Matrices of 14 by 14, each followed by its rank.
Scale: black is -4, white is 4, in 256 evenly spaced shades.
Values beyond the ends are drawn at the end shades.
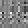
two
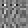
two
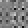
two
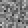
full rank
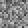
full rank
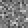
full rank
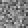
full rank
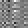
two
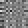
two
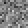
full rank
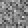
full rank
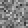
full rank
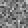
full rank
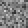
full rank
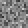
full rank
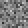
full rank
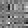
two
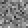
full rank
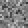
full rank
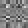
two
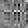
two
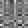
two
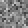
full rank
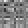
two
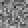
full rank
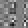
two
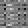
two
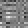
two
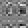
two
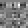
two
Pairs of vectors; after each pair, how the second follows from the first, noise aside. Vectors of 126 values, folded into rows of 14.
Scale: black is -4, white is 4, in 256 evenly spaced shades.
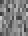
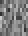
copied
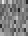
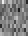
copied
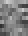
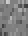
partly zeroed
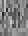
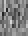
copied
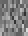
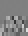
partly zeroed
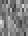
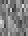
copied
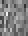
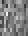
copied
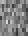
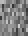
copied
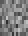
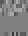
partly zeroed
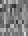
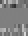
partly zeroed
